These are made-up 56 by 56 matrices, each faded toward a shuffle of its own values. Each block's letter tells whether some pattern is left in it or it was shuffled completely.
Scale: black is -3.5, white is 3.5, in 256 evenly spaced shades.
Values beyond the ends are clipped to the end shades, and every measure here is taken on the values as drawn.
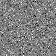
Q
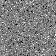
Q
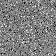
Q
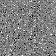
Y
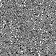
Q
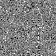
Y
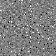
Y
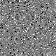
Y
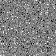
Y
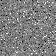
Q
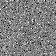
Q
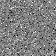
Q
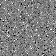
Q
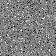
Q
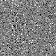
Y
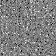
Y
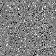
Y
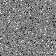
Q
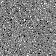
Q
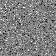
Q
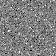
Q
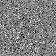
Y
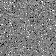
Q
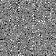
Y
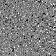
Y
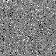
Y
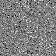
Y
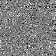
Y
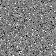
Q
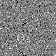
Y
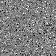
Q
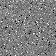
Q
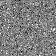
Q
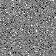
Y
